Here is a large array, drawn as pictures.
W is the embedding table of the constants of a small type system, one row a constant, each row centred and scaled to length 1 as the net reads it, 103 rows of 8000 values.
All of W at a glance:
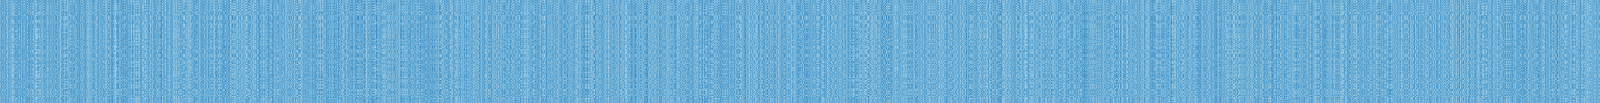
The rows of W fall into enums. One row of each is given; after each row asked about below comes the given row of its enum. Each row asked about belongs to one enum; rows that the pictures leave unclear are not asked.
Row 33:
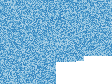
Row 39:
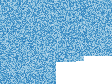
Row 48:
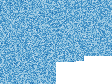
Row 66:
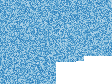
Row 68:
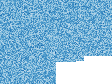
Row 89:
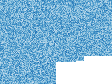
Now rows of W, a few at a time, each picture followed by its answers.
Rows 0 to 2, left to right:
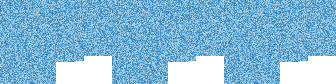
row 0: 48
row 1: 66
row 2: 48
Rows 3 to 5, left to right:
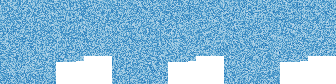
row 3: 39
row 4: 66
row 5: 68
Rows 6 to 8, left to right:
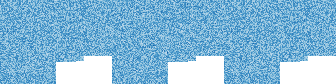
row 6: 39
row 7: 68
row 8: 39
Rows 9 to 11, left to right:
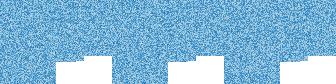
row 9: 68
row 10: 48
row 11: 39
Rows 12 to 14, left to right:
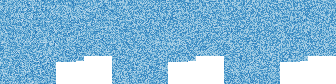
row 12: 89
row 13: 33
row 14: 39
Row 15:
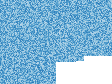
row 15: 66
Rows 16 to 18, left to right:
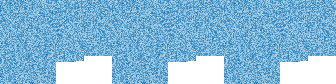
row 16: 48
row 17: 48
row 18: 48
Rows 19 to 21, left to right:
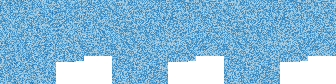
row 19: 48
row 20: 33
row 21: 33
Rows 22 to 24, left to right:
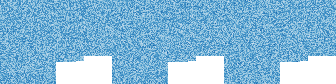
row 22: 39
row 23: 68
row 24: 48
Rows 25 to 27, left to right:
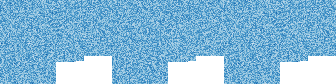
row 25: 48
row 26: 66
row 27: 48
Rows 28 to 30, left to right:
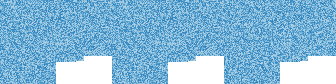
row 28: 33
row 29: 33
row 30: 66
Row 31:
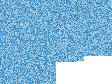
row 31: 66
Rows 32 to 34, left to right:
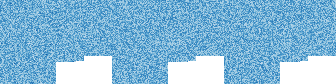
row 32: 48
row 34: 66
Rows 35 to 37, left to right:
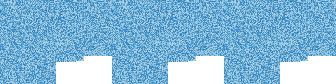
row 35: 33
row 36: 33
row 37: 33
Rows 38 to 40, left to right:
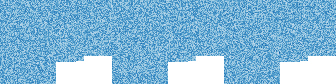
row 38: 66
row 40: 68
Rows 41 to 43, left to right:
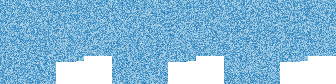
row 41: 66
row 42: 48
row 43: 39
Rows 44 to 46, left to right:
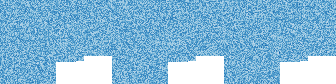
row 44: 66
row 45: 33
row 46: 68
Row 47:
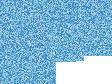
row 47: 68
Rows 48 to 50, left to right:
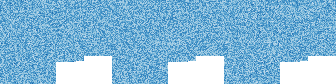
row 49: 33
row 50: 89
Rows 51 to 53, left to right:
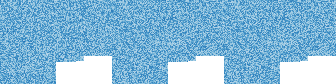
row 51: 39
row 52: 33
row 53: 33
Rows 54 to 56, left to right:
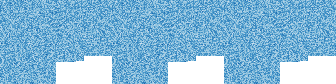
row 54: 48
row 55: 48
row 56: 48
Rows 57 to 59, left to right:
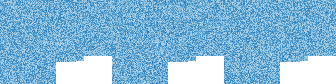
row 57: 33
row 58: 89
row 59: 39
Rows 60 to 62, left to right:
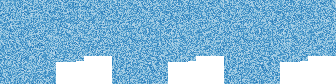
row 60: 68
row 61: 66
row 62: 66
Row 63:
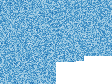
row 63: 48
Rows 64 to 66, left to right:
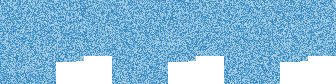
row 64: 39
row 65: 33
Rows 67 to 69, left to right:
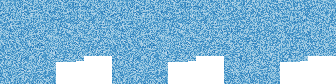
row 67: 68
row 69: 39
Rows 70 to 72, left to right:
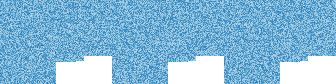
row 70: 68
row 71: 33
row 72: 66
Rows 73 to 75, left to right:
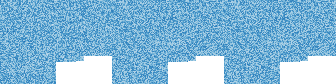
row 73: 39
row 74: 33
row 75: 33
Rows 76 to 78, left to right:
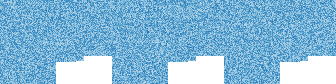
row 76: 33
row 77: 89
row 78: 66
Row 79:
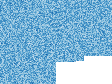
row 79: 48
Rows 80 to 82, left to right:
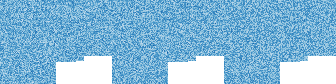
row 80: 89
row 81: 68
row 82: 39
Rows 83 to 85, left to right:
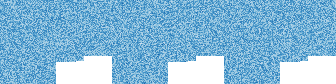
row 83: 33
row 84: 48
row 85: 66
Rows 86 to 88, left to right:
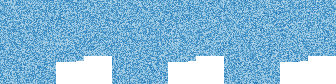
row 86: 33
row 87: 66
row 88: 48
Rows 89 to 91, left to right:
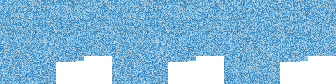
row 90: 89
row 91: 39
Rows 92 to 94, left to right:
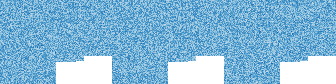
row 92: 68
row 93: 39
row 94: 89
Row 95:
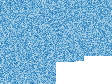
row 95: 48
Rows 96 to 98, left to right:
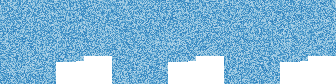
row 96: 39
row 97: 33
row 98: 66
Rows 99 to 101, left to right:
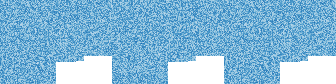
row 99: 66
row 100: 39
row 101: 66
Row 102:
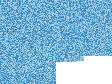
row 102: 39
